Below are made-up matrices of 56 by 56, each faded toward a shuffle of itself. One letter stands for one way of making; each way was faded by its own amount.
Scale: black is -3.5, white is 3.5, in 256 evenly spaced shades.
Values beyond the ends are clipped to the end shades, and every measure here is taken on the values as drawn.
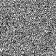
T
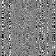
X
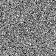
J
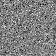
J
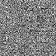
T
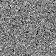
J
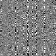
X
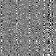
X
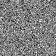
J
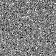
J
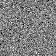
J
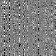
X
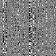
X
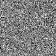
T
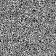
T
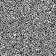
J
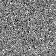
J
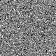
J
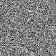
T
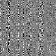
X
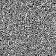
T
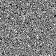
J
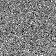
J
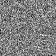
T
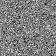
J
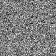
T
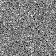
J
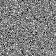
J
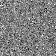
J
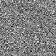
T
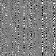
X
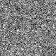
T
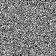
J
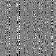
X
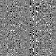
X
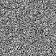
T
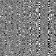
X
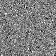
J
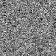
T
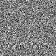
T
